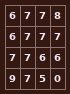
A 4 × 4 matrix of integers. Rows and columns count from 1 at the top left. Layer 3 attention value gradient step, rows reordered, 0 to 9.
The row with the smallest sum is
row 4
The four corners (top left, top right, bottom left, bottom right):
6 8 9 0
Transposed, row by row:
6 6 7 9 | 7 7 7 7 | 7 7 6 5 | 8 7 6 0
